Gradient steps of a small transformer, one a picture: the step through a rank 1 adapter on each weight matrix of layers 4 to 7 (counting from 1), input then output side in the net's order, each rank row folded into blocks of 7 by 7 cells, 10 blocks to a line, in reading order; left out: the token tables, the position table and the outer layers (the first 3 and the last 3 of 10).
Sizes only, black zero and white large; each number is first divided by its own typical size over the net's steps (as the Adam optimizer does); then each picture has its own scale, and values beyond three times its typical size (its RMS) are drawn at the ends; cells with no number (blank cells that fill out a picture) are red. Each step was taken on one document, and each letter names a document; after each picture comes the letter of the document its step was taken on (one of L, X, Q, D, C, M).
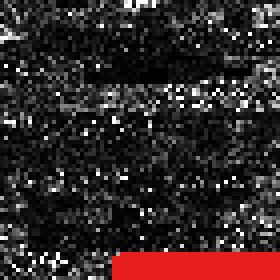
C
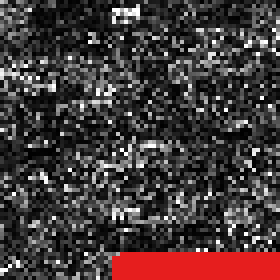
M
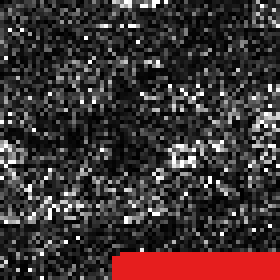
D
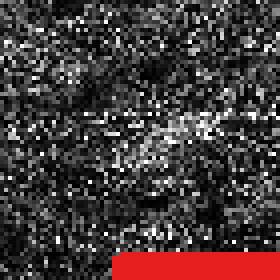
M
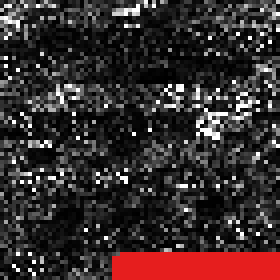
C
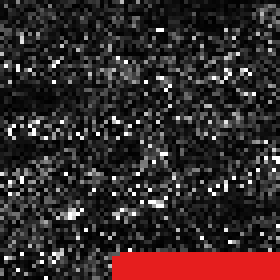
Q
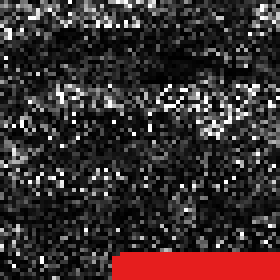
C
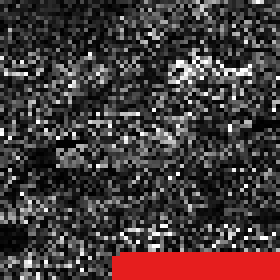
M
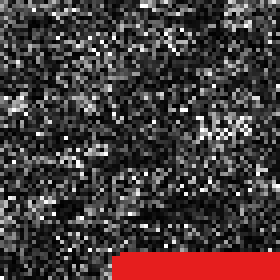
D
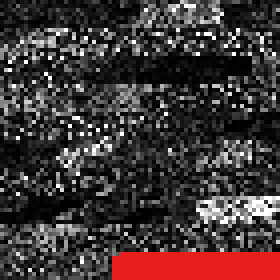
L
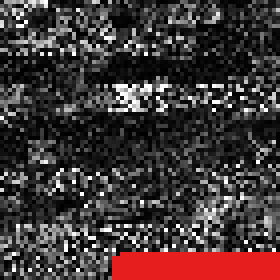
L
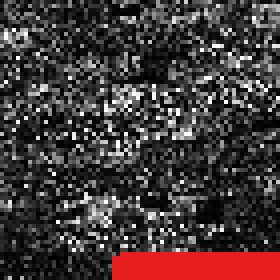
M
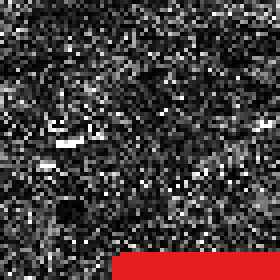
L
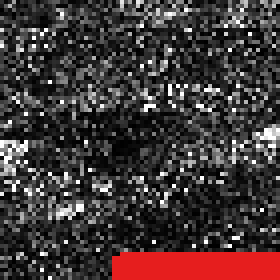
D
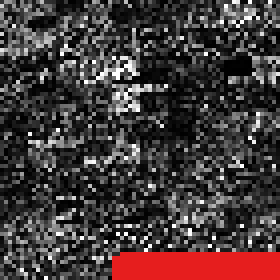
L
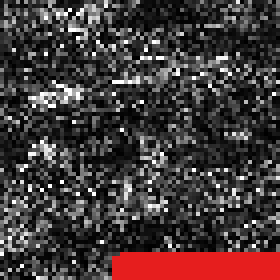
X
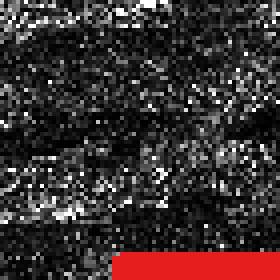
D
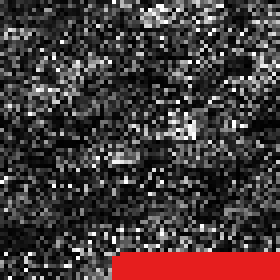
M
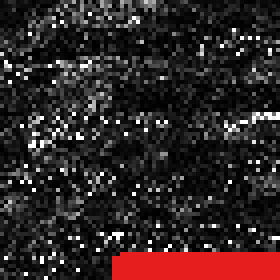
Q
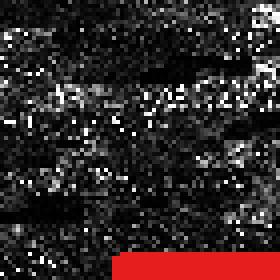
C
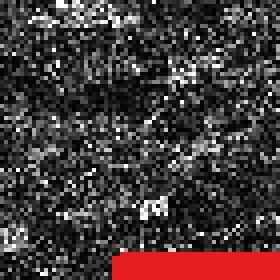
X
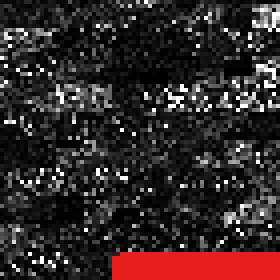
C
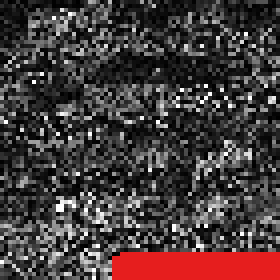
L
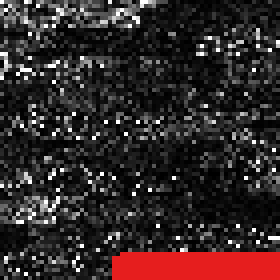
Q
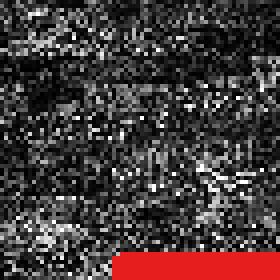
L
